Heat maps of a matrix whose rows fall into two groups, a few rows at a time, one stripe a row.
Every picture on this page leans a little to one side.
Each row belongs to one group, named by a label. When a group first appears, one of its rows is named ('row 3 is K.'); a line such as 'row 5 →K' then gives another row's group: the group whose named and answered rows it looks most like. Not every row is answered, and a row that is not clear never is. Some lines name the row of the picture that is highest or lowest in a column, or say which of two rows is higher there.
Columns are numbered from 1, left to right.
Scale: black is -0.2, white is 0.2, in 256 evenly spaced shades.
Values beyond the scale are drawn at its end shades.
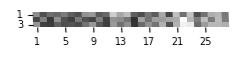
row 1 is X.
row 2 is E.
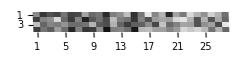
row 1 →X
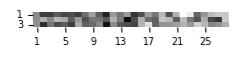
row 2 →E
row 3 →E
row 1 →X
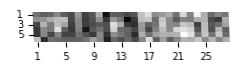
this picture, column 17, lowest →4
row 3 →E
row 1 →E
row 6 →X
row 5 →E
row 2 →E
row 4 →E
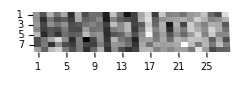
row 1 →E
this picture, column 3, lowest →7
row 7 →E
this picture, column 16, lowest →3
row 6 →E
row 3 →X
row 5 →X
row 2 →E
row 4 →X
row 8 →E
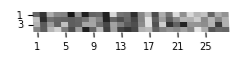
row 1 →E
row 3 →X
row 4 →E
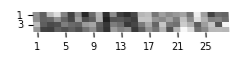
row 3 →X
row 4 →X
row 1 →E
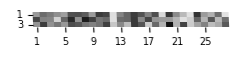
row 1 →X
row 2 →E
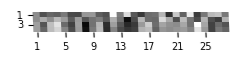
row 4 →E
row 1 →X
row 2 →E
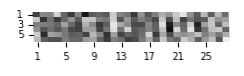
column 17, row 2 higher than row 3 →No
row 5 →X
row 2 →X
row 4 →X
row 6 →X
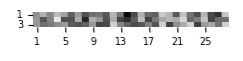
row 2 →E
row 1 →E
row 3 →X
